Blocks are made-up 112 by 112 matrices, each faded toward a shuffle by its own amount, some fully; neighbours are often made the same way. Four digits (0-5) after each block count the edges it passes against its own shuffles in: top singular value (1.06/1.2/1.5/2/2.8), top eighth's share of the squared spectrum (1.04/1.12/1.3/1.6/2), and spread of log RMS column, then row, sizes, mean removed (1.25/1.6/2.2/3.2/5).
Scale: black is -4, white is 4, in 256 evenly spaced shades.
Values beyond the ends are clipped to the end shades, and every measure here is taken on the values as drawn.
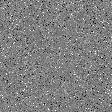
0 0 0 0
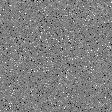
0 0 0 0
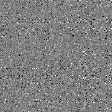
2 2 2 2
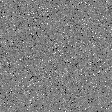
0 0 0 0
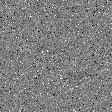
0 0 0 0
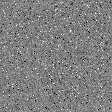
0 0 0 0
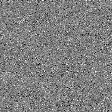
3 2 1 2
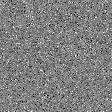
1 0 0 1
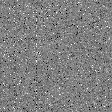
3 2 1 0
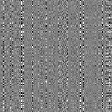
5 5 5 3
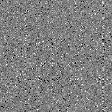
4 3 2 1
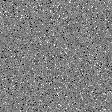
1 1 0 0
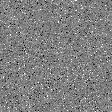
1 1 0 0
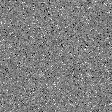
2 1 0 0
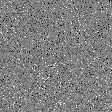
0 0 0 0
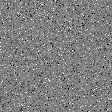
2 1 0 0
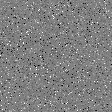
0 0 0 0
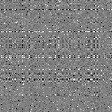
5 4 3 3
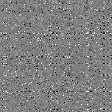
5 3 2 2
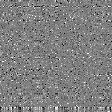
4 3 2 2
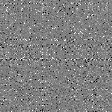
4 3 1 2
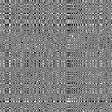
5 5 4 4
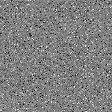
3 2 0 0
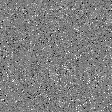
3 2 0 0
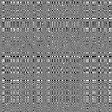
5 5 4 4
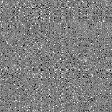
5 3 2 2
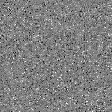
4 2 0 0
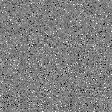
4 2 1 1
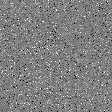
2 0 0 0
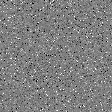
2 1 0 0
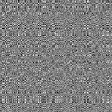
5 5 4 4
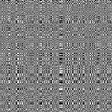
5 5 4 4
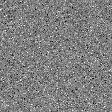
3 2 0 0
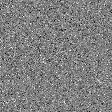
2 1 0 0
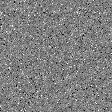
2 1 0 0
